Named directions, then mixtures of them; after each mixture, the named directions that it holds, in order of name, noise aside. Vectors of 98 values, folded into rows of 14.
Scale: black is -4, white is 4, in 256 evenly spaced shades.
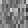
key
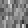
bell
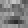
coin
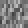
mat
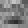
coin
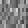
bell, key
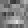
coin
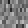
bell, key, mat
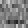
bell, coin, key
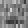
coin, key, mat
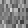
bell, coin, key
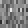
key, mat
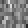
bell, mat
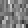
bell, mat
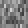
coin, key, mat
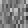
key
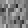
bell, coin, mat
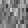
bell, key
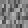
mat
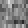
bell, coin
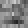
coin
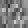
bell, coin, mat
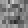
coin, mat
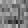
coin, key
